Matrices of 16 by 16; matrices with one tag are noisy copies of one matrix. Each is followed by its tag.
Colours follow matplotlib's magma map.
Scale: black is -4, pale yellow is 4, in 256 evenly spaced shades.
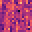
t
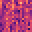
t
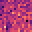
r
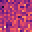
r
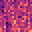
r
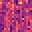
t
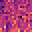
r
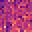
r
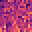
r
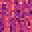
t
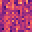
t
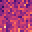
r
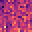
r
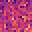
r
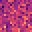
r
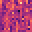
t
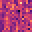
t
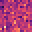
r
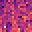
r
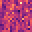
t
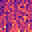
r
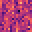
t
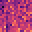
r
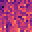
r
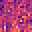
r
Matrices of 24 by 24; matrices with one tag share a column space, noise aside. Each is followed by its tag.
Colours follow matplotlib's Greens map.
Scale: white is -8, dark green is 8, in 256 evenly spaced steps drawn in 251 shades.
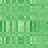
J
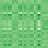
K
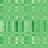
J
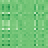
K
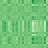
J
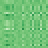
K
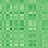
K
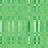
J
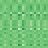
K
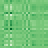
K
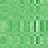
J
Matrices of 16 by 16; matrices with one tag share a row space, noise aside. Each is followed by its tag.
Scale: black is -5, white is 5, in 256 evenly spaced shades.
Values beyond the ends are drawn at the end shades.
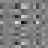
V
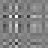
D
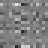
V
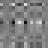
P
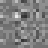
V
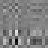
D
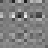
P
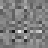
P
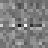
P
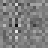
D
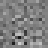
P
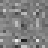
V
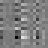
V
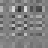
P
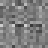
P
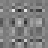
P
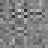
P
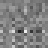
P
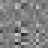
V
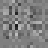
D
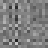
D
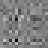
D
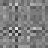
D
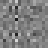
D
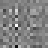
D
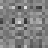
P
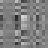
V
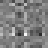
P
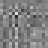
D
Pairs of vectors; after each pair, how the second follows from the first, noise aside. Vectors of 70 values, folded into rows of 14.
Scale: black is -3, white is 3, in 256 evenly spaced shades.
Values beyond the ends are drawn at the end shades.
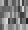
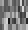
copied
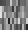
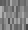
shrunk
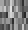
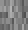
shrunk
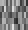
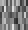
copied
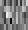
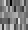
shuffled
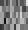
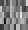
copied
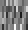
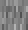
shrunk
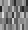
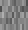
shrunk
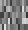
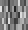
shuffled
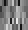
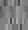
shrunk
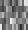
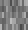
shrunk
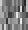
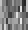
copied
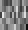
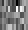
shuffled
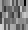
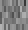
shrunk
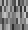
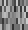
copied
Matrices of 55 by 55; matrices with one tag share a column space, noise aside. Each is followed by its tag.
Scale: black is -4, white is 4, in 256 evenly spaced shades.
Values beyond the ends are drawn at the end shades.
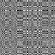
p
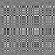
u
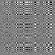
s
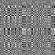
u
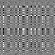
u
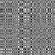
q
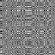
p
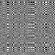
s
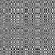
q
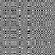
p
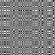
p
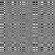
s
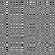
s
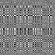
u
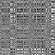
q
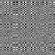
s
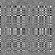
u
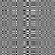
p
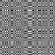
p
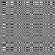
s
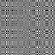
p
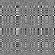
u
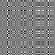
p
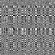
u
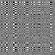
s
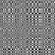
q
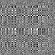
u
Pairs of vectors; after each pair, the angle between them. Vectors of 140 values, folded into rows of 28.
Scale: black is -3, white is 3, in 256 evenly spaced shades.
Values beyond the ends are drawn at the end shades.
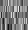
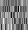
nearly opposite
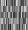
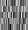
nearly parallel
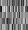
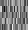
nearly opposite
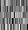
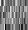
partly opposed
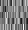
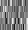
nearly opposite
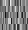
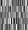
partly aligned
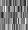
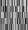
nearly opposite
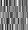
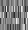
orthogonal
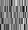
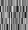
partly aligned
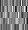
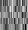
partly aligned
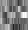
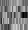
nearly opposite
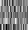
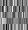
orthogonal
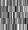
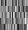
nearly opposite
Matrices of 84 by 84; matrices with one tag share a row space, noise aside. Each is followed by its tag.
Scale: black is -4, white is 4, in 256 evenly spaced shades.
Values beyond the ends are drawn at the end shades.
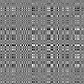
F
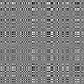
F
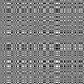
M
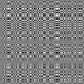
M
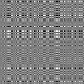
M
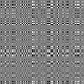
F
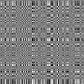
F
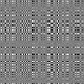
F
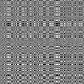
M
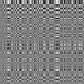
M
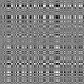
M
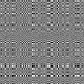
F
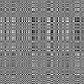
F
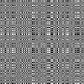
F
